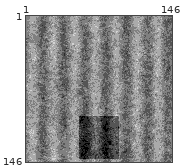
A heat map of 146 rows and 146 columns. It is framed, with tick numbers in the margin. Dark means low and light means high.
On average the colour sits 50% of the way up the scale. In the bottom middle lies a patch that is lower than the rest. The bottom middle is the ninth with the lowest average. Stripes running up and down repeat 7 times from left to right.
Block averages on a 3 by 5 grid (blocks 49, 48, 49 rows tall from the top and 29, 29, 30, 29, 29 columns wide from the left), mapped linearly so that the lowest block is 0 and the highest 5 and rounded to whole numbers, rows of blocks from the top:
5 5 4 5 4 | 5 4 4 5 4 | 5 4 0 4 4
